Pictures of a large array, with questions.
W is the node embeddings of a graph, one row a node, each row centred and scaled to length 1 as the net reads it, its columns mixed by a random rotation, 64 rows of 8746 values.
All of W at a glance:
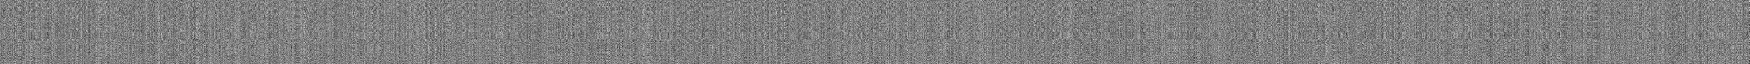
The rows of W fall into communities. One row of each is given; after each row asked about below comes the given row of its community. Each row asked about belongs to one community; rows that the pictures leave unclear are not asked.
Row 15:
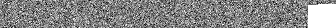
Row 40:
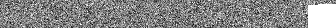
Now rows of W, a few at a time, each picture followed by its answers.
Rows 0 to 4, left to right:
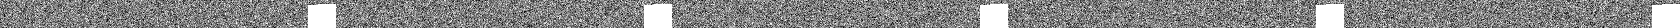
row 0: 15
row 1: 40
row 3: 15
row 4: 15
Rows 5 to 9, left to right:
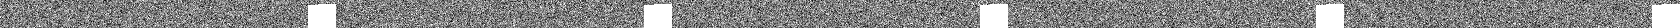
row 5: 15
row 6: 15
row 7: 40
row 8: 40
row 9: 40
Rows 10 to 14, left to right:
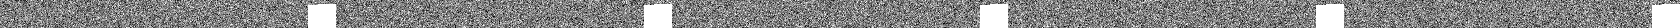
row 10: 40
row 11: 15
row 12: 15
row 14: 40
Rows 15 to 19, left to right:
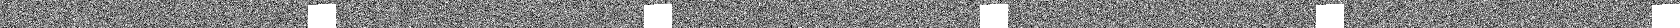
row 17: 40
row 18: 15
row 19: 15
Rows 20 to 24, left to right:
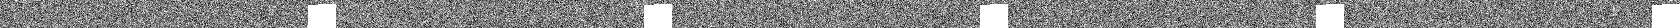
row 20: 15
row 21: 40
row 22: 15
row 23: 15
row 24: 15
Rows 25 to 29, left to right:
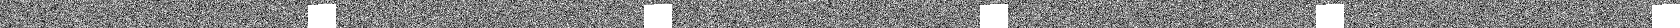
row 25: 15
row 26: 40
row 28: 40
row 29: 40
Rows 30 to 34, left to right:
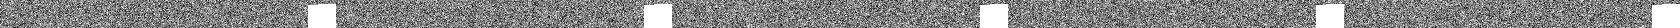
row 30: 40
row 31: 40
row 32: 15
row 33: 15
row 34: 15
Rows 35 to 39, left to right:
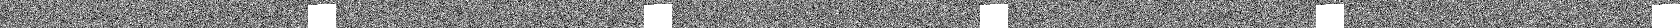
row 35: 15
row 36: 15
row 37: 15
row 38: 15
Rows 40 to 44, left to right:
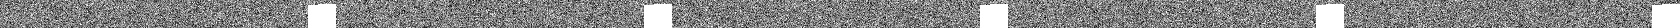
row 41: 40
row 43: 40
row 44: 15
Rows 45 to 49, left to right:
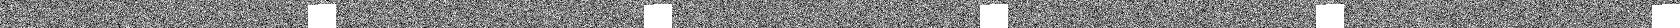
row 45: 40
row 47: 40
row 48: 40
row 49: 15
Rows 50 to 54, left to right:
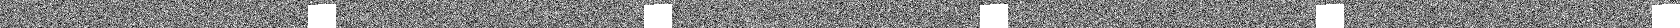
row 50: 15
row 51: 40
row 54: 40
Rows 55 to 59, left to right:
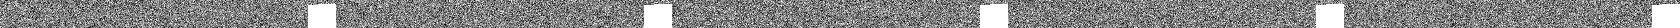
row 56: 15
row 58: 40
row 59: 15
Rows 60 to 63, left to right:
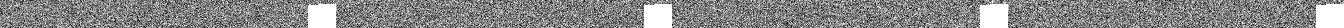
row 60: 40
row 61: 15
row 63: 15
